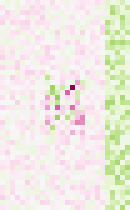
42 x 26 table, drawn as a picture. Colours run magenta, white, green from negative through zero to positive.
Values change most from cell to cell in the centre. An odd patch, rougher than its surroundings, sits in the centre. A vertical seam about 80% of the way across splits the table, and the right part is higher.
